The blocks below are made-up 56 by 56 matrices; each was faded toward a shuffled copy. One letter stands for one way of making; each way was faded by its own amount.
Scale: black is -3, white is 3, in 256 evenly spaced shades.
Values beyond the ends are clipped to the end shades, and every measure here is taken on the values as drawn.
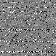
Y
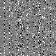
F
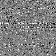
Y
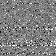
Y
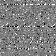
Y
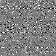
Y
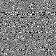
Y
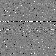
Y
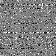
Y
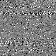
Y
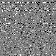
Y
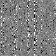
F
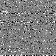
Y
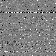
Y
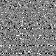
Y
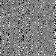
F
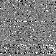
Y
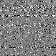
Y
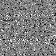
Y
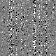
F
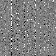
F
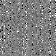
F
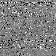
Y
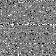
Y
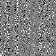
F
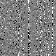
F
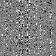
F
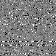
Y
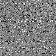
Y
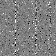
F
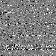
Y
